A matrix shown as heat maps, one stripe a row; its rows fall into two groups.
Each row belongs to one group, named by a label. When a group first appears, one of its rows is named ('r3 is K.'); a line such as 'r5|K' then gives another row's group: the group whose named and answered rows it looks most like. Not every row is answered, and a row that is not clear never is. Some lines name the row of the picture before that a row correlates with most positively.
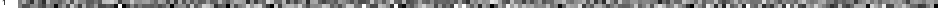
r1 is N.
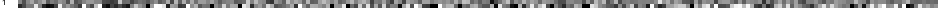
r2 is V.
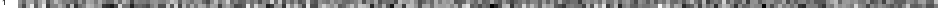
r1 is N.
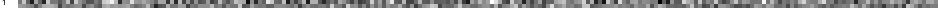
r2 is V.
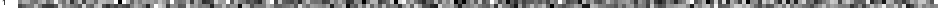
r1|N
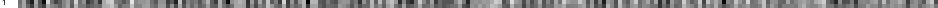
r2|N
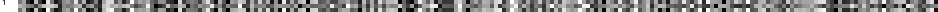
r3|N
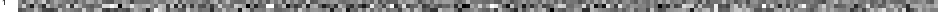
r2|N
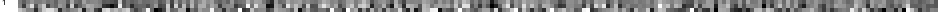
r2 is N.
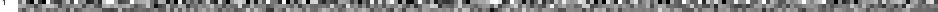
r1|N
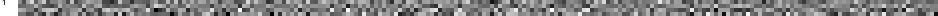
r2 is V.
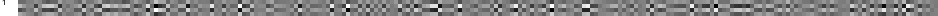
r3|V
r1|V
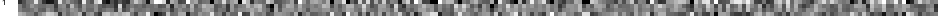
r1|V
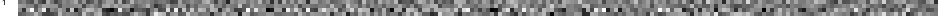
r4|V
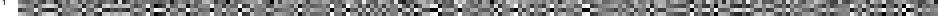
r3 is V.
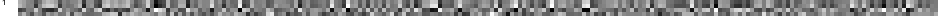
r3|V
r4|N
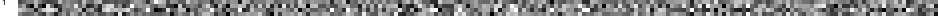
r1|V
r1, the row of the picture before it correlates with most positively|3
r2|N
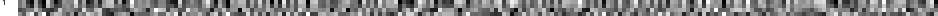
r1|N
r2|N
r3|V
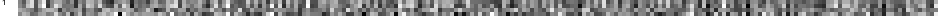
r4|N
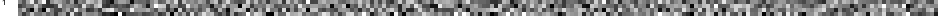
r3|N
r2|V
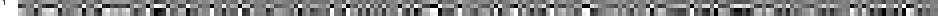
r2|V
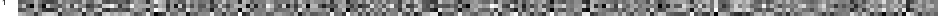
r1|V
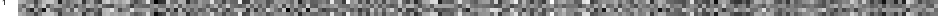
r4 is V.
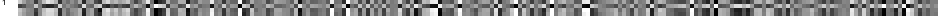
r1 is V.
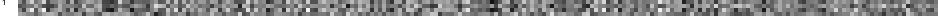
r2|V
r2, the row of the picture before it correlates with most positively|2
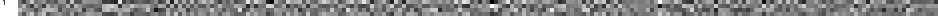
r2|N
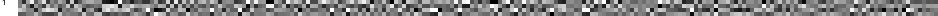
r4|V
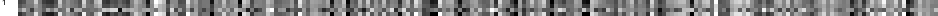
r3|N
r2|V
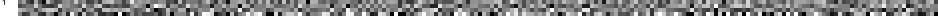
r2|V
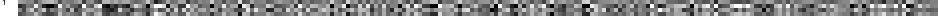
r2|V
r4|V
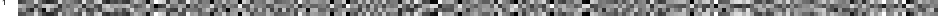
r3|N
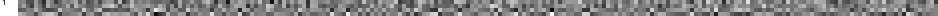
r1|N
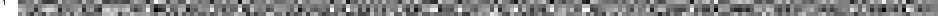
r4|N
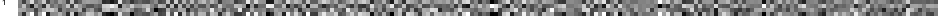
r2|N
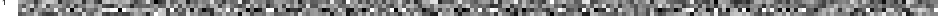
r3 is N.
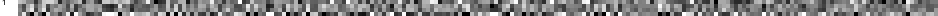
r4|N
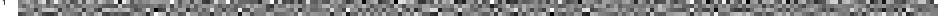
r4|V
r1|N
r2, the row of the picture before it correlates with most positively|2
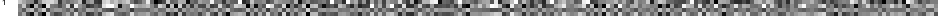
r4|N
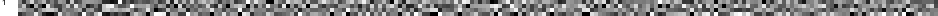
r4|V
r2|N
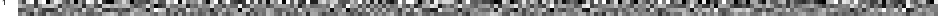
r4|N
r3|V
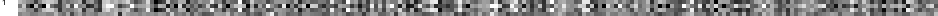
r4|N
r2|N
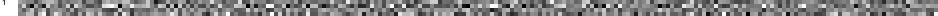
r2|N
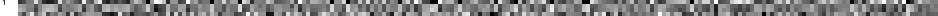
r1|V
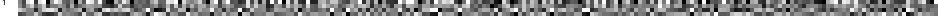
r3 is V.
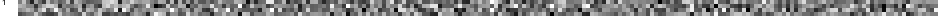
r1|N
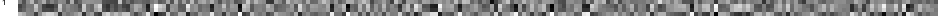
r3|V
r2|V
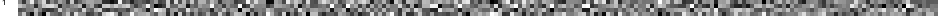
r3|V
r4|N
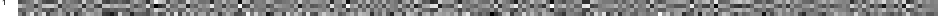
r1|V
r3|V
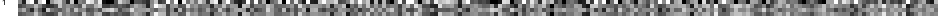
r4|V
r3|N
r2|V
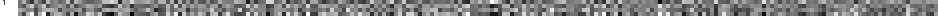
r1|N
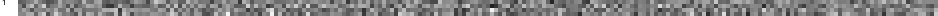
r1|V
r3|N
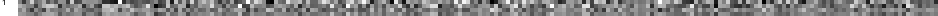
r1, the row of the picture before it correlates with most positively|2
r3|N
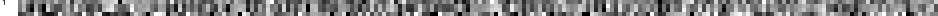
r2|N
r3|N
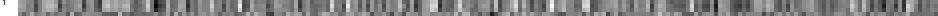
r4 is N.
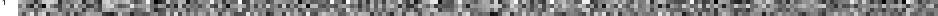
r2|N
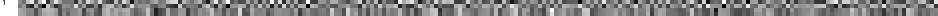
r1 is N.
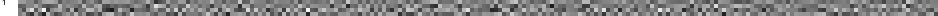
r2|V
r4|N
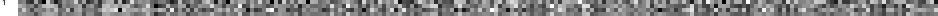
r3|N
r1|N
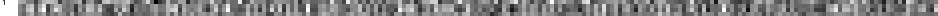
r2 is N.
